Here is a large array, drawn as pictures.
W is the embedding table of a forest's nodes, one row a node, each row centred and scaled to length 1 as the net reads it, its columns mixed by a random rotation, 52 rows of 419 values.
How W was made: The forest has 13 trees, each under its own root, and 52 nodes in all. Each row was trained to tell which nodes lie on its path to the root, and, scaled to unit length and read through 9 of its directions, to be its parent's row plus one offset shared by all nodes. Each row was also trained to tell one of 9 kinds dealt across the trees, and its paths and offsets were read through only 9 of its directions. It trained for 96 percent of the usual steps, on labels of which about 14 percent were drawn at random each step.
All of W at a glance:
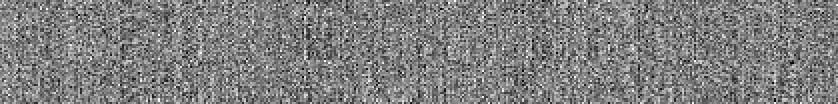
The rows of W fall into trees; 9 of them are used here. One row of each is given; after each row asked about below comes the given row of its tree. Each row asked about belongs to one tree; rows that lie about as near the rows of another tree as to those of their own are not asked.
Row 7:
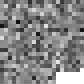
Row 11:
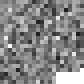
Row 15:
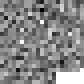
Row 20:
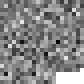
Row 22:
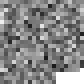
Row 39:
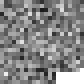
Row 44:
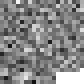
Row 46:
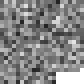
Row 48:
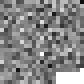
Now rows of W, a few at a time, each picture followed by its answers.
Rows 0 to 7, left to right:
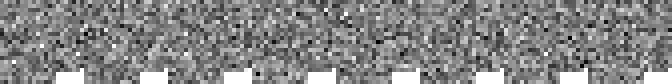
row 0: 22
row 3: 20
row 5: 11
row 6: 20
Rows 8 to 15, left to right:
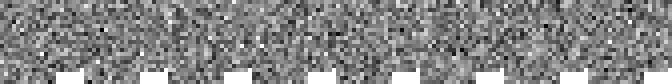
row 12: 44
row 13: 20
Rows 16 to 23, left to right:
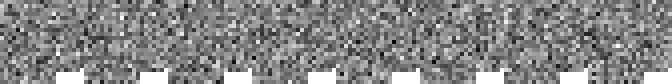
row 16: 22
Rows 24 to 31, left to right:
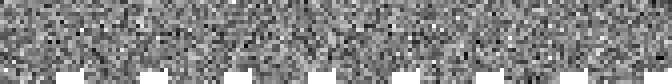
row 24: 48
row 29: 22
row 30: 7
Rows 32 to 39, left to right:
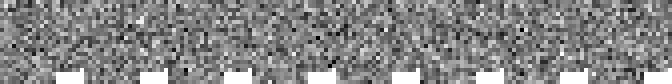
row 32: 20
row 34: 11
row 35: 20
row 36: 44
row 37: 11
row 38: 22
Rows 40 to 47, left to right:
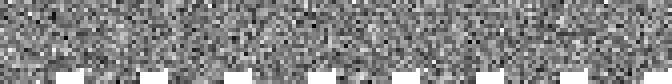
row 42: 11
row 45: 48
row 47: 44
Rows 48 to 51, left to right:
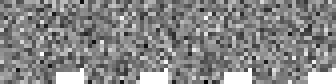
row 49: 44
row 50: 44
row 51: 11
